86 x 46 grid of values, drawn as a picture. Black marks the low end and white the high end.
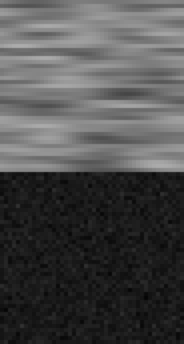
It is made of 2 by 1 panels. Panel 1,1: middling, streaked across. Panel 2,1: very low, fine-grained, faint in contrast.
